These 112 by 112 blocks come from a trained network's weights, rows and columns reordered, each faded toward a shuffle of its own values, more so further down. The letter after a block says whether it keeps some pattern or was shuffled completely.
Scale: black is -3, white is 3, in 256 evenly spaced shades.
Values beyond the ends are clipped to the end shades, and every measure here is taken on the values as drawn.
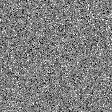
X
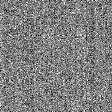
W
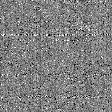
W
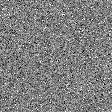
X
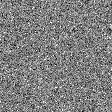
X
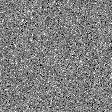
X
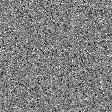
X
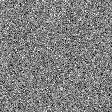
X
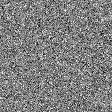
X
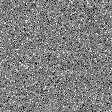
X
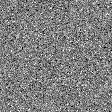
X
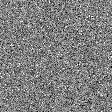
X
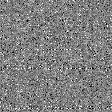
W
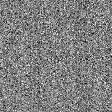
W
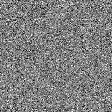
W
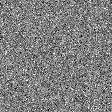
X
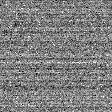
W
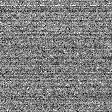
W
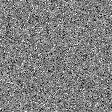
X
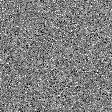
X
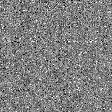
W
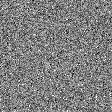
X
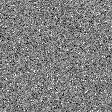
X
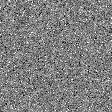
X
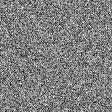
X
